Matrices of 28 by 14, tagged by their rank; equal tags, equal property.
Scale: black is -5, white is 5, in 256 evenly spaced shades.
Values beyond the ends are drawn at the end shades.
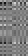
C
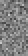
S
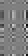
C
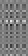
C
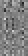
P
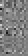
P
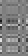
C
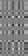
C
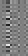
C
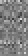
P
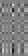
C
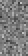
S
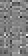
P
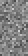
S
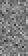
S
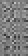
P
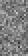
S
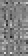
P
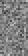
S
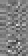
P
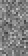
S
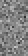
S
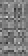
P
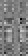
P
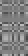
C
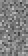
S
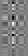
C
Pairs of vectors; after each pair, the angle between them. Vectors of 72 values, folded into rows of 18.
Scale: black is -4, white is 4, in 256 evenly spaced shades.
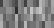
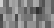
nearly opposite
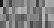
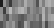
nearly parallel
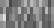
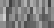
nearly parallel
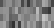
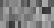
nearly parallel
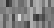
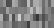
nearly parallel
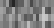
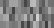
partly opposed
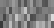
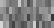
partly opposed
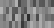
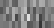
nearly opposite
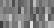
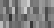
partly opposed
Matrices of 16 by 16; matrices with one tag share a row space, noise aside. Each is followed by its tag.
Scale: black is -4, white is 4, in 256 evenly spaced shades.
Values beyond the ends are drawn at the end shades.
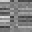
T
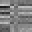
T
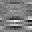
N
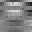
N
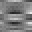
N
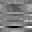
N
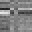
T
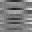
N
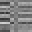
T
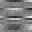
N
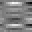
N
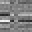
T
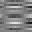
N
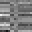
T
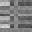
T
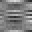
N
